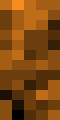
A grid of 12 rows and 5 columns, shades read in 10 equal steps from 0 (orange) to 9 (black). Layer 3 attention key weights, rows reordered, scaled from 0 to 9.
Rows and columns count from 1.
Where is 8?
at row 10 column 1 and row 11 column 2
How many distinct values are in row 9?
5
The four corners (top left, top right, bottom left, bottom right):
2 3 4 3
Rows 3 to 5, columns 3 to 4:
2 3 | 5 5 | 5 5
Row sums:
10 16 20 22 25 20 18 27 25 24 28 27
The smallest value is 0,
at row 1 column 2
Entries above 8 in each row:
0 0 0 0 0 0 0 0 0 0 0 1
